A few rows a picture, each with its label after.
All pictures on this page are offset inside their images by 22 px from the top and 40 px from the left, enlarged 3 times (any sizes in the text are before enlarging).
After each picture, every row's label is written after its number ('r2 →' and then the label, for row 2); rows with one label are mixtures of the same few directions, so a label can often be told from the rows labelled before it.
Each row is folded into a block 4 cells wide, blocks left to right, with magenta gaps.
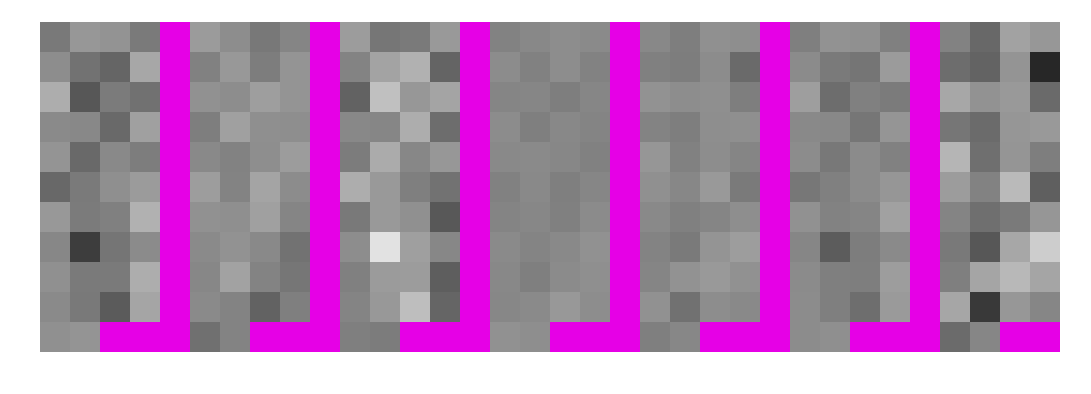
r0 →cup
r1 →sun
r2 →cup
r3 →sun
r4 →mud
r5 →cup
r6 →mud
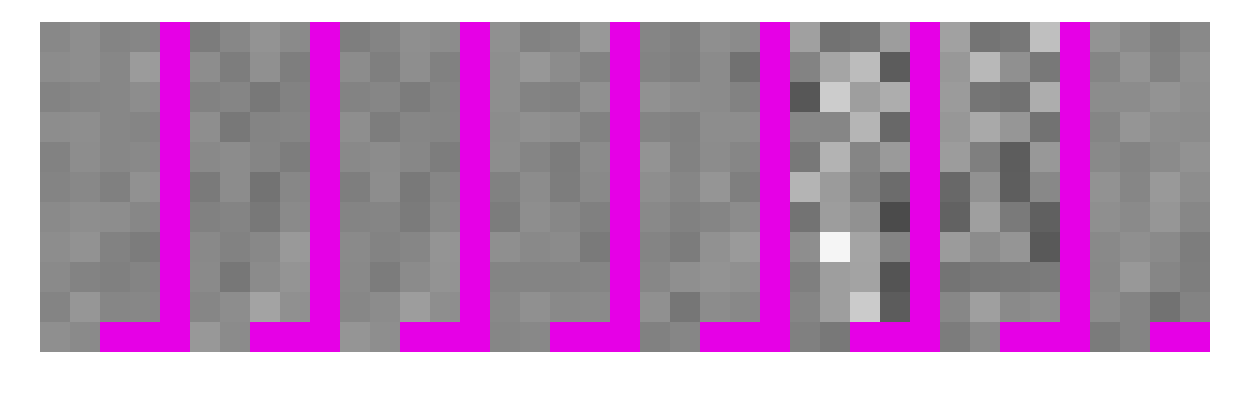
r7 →mud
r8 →sun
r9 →sun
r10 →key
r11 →mud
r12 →cup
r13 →key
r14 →sun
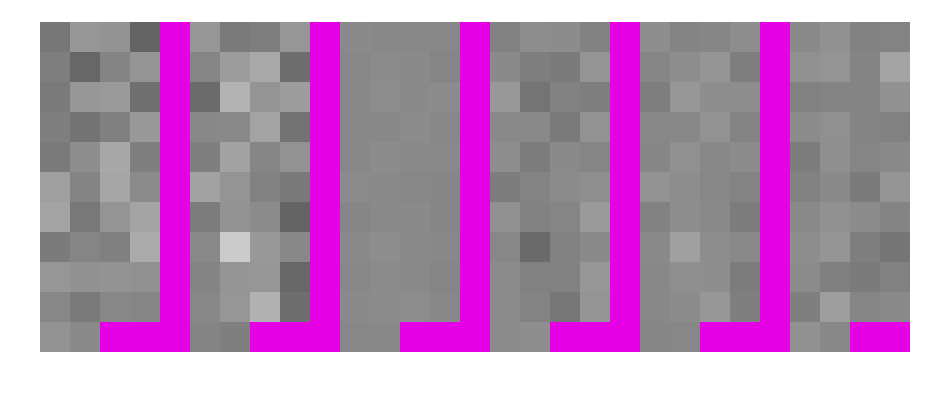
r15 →key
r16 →cup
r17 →cup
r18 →cup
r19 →cup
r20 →mud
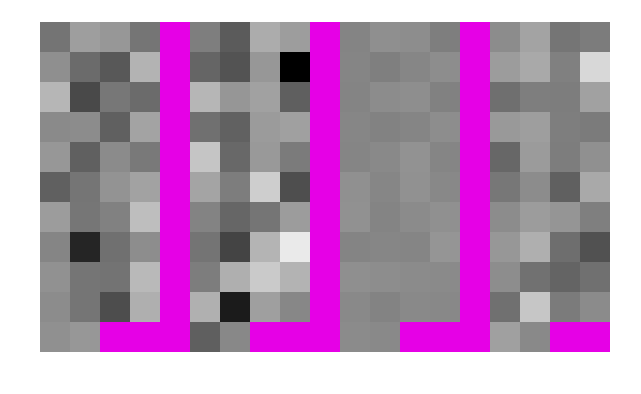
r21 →cup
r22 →mud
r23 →key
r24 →mud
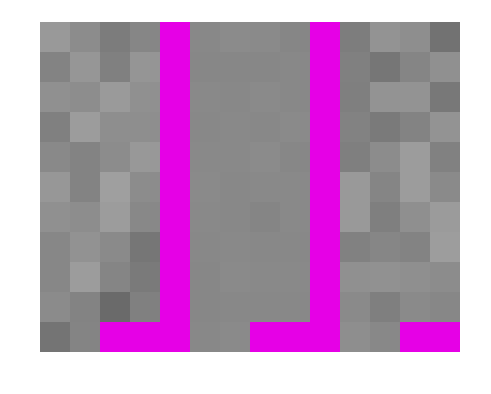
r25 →sun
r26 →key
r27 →key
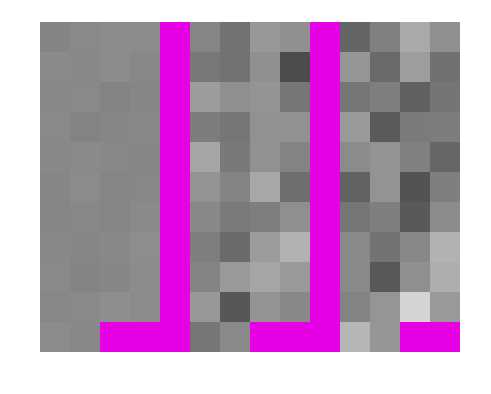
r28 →sun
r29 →mud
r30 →sun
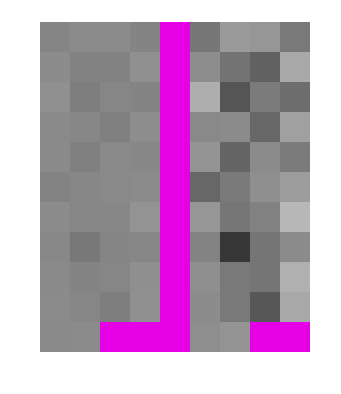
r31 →cup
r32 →cup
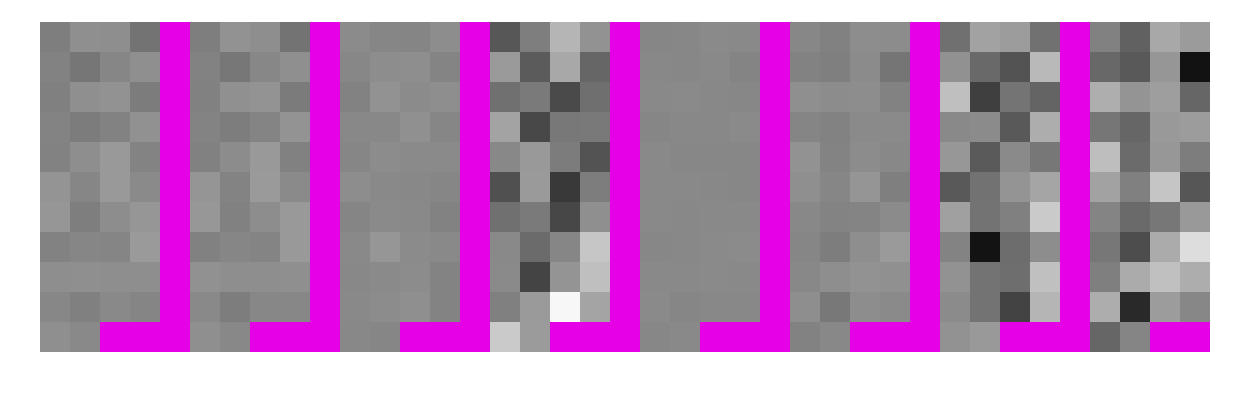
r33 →key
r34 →key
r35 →cup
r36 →sun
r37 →mud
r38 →mud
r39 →cup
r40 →mud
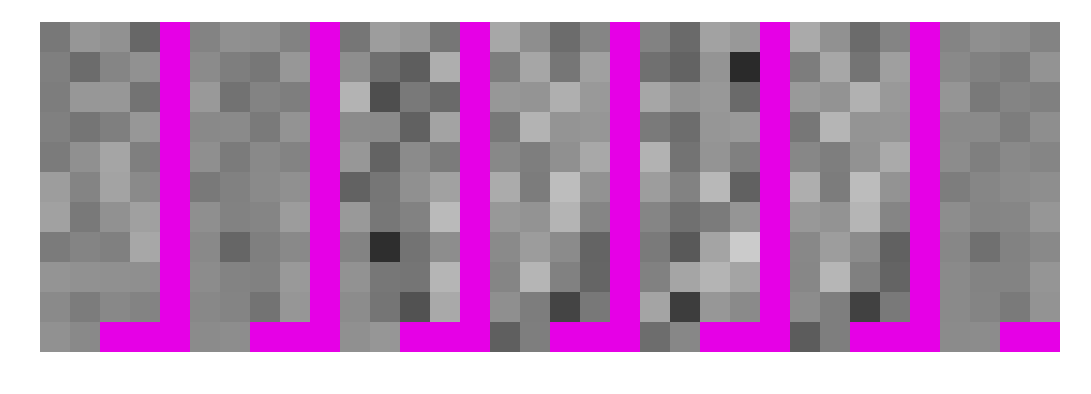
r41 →key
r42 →cup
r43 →cup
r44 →sun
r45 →mud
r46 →sun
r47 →cup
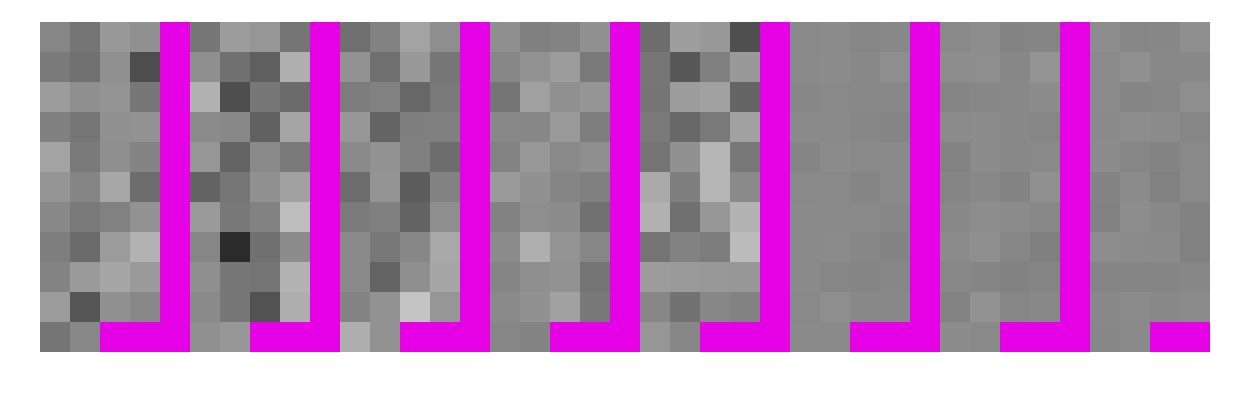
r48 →mud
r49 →cup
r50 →sun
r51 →cup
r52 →key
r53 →mud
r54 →mud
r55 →key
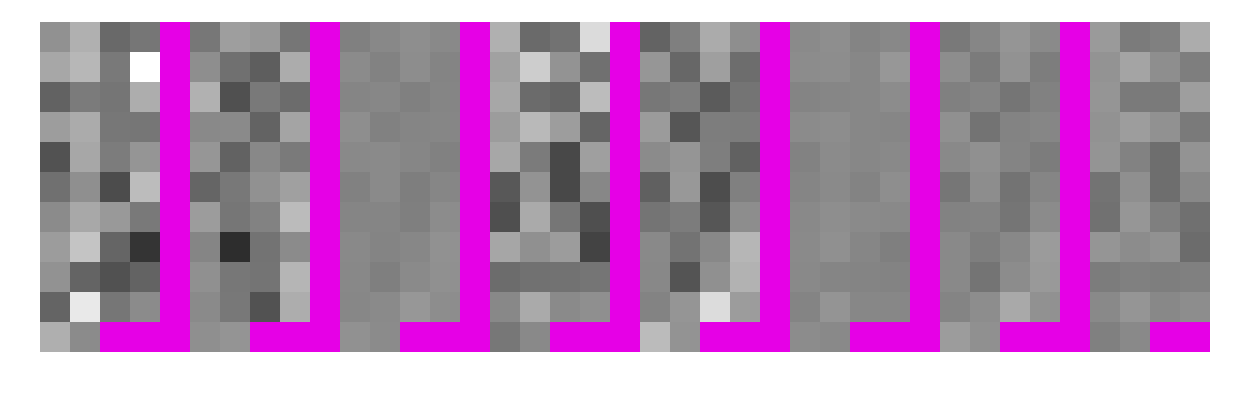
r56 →mud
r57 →cup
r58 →sun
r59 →key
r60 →sun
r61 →mud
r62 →sun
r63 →key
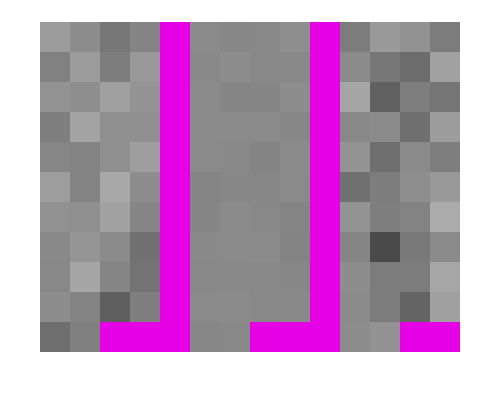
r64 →sun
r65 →key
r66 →cup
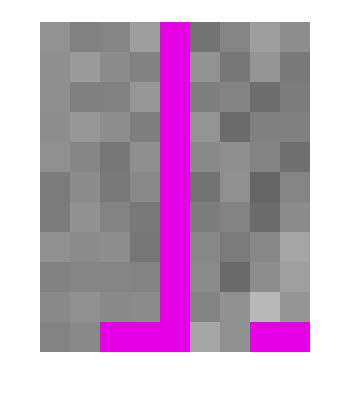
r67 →key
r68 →sun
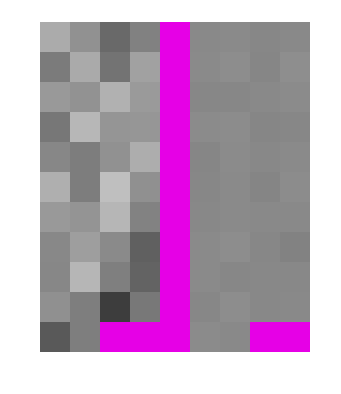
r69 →sun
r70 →mud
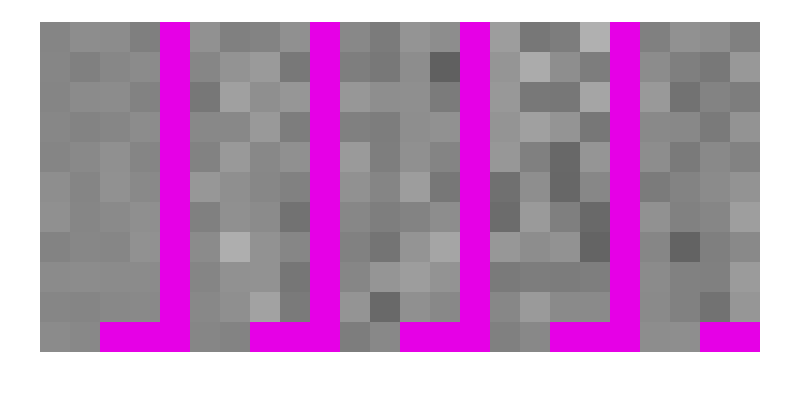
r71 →key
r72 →cup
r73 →mud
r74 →key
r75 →cup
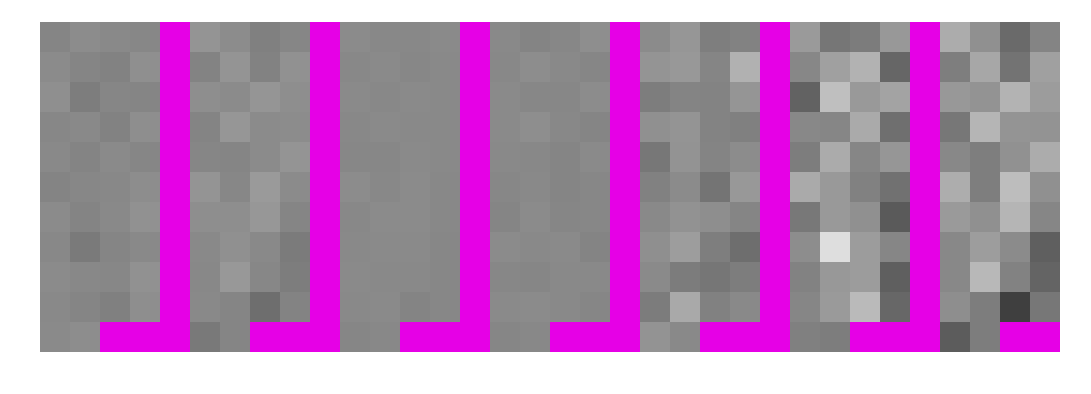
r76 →cup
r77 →sun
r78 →sun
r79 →key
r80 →mud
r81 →cup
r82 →sun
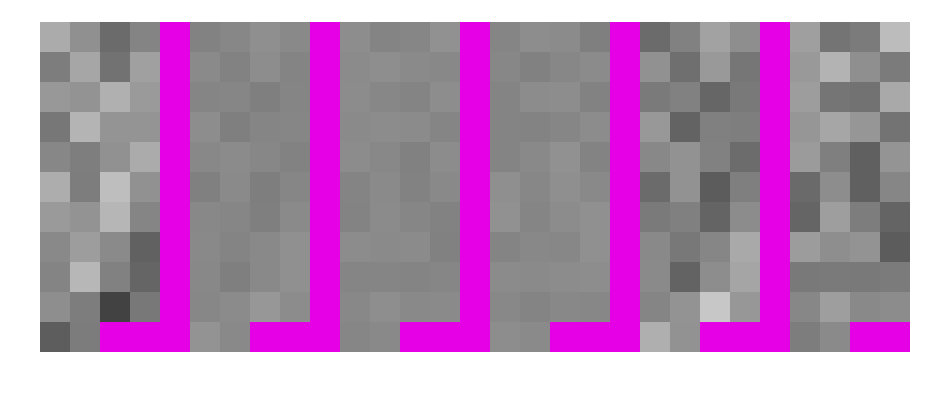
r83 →sun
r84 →sun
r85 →key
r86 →key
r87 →sun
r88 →key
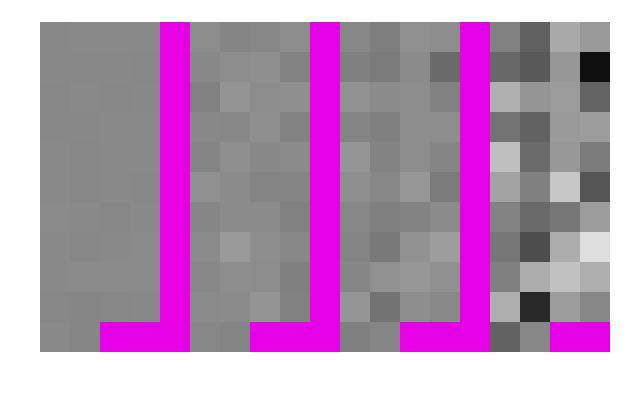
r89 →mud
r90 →cup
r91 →mud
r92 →mud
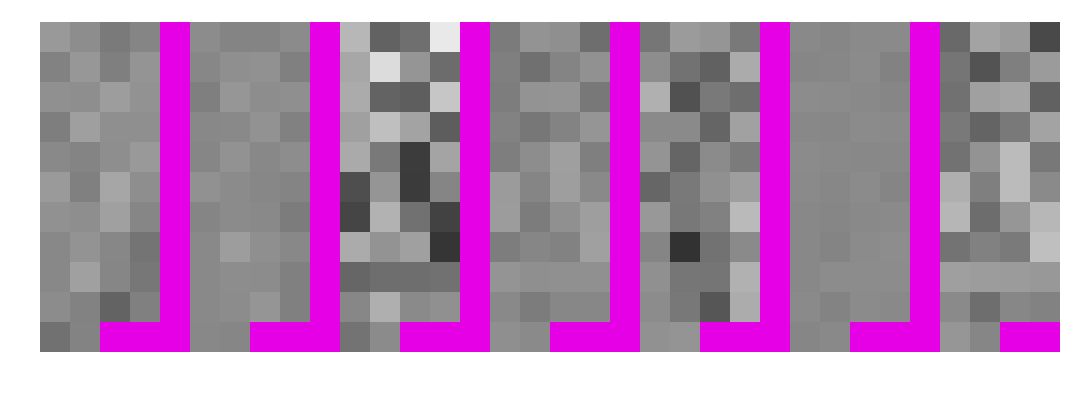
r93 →sun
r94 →cup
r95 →key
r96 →key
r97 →cup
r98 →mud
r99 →key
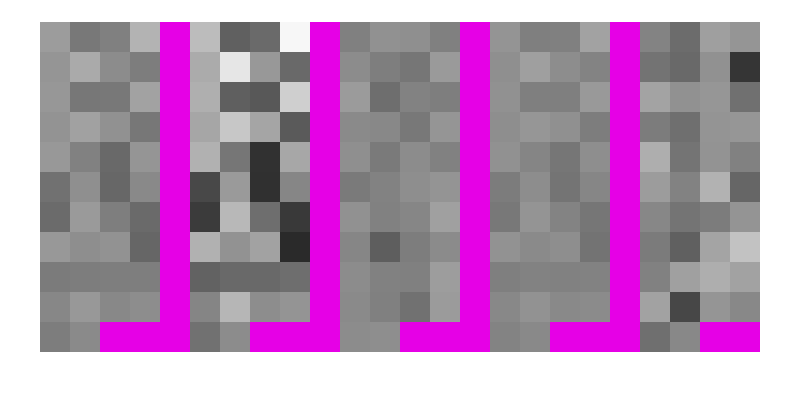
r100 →key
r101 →key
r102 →cup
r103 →key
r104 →mud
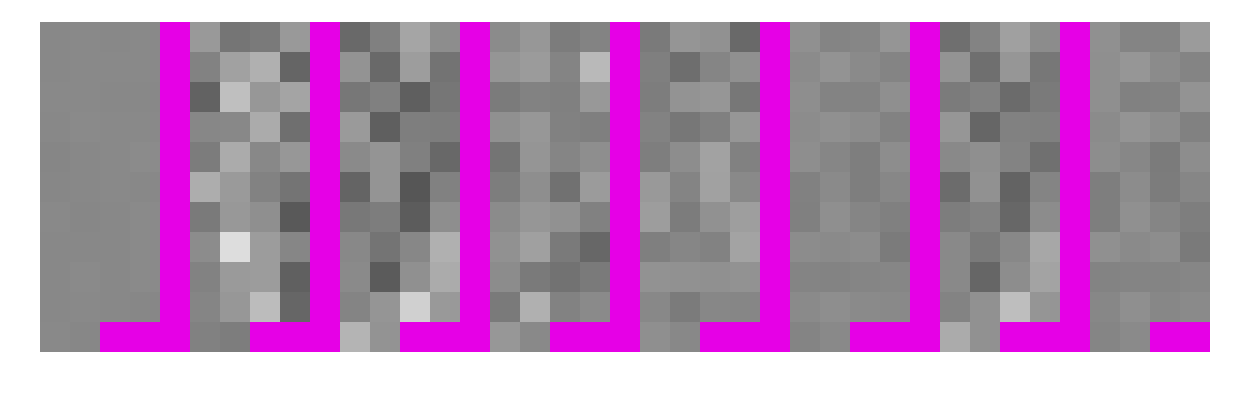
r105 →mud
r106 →cup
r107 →sun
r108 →mud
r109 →key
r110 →key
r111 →sun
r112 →key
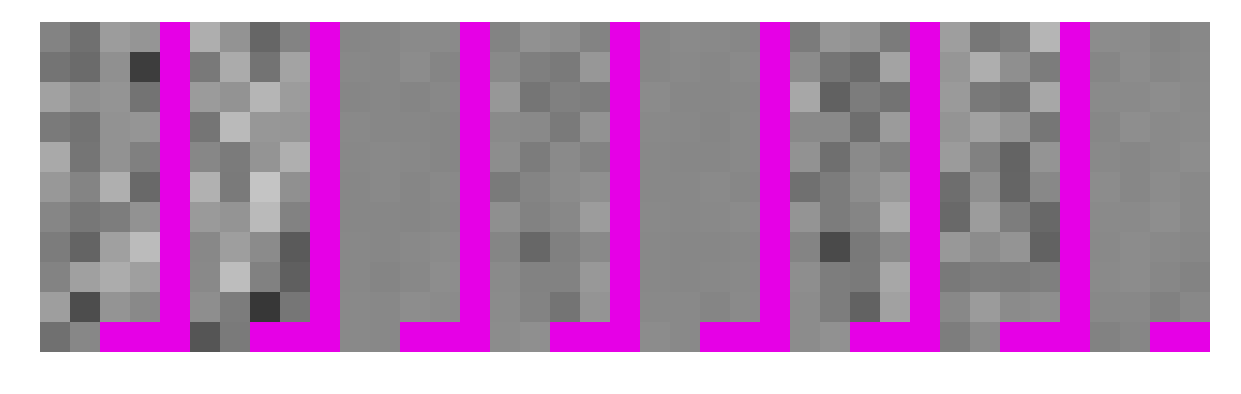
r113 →mud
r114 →sun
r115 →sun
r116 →cup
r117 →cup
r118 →cup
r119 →key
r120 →sun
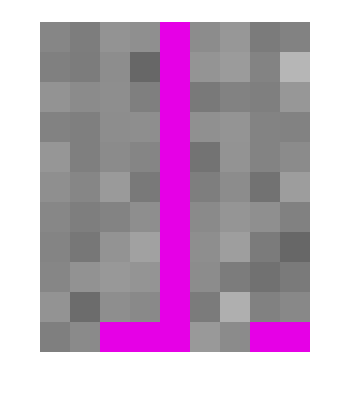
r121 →mud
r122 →mud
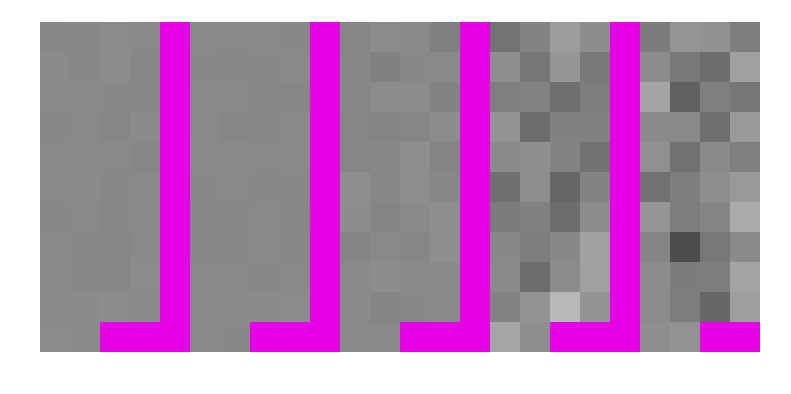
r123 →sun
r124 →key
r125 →key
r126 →sun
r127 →cup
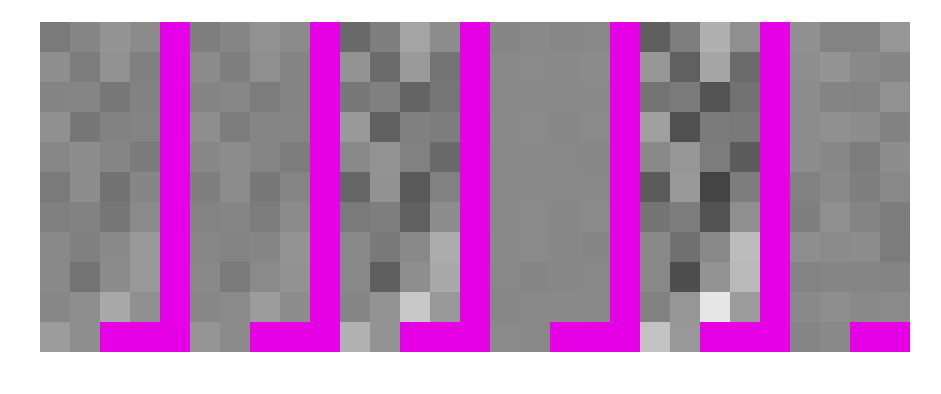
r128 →sun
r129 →sun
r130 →sun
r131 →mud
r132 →sun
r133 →key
